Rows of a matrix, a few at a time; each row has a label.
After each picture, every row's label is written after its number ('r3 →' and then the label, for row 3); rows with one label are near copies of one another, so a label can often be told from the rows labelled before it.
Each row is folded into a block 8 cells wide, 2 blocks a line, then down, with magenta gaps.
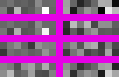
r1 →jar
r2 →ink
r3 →jar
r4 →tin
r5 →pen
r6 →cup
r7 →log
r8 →ink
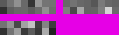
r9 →pen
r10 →jar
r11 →cup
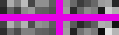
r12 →tin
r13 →ink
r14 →tin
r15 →ink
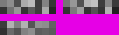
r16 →cup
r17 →cup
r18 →tin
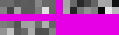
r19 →jar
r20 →ink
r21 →log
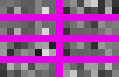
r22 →jar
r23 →cup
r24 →jar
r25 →pen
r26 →ink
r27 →pen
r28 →tin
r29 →log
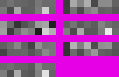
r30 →jar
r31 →tin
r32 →ink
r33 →jar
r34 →pen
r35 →tin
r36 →jar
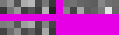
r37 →cup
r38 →jar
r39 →cup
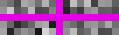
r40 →log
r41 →tin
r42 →ink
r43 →log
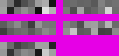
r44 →ink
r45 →jar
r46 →pen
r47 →log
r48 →ink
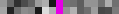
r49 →ink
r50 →log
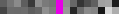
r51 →pen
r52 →ink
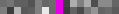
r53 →jar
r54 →tin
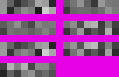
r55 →ink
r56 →pen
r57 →pen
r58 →cup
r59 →ink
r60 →cup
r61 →tin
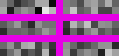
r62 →ink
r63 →log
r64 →pen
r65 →tin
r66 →cup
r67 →ink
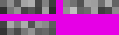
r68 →cup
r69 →log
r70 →tin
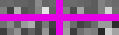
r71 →jar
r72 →jar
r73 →cup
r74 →ink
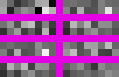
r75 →ink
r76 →jar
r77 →cup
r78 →tin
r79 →jar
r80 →log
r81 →tin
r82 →pen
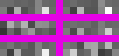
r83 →jar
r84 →jar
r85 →tin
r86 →jar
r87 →jar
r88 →log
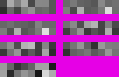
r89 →tin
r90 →jar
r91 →jar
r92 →cup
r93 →cup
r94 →pen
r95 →ink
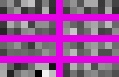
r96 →cup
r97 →cup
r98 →tin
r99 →log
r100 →pen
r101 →log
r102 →ink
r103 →tin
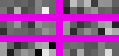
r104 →jar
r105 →tin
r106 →pen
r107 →ink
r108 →ink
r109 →jar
